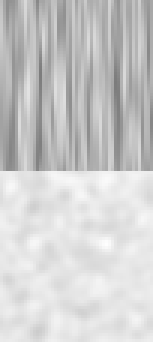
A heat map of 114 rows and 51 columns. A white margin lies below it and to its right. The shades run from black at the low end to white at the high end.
It is made of 2 by 1 panels. Panel 1,1: high, streaked downward. Panel 2,1: very high, blotchy, faint in contrast.
